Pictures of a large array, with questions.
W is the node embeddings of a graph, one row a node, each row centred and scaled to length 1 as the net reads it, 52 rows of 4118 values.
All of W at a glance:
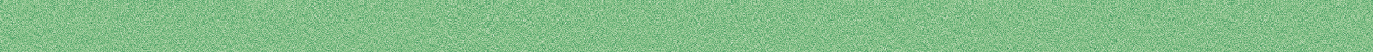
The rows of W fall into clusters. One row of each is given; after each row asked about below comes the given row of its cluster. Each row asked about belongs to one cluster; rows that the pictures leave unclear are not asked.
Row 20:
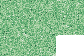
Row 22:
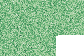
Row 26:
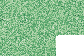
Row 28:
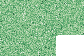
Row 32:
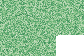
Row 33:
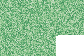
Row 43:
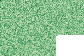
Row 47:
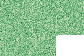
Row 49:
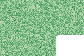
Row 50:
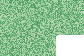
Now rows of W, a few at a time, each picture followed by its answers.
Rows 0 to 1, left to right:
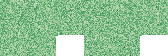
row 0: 22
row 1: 49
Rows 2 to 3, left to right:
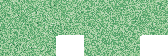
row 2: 22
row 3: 43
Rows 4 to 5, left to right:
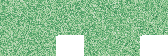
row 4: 43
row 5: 33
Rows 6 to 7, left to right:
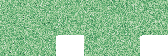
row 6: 28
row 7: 33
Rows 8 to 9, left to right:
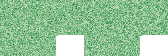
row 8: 43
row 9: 49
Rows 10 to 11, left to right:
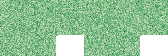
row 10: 50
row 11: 20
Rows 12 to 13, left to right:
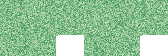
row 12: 47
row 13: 50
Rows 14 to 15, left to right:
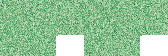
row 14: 32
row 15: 22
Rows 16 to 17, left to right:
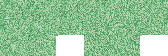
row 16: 22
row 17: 28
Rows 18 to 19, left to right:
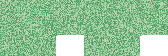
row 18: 28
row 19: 20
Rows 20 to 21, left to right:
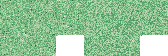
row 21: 26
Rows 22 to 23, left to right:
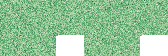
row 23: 43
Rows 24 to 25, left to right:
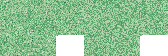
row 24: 26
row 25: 50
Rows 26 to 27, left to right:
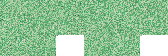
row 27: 47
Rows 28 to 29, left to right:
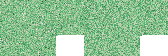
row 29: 22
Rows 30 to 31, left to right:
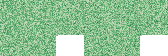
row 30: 32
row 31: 28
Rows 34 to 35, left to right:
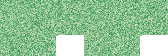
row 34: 50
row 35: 47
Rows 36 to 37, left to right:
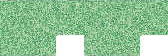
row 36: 20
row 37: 43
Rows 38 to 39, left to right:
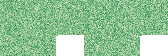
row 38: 32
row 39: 22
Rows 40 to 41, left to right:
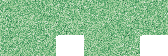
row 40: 33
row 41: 47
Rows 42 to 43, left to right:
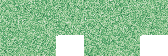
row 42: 33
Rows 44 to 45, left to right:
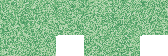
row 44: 20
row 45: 26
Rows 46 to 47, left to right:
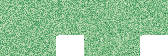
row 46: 50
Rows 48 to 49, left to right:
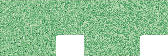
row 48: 28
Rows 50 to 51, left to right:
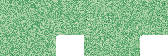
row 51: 26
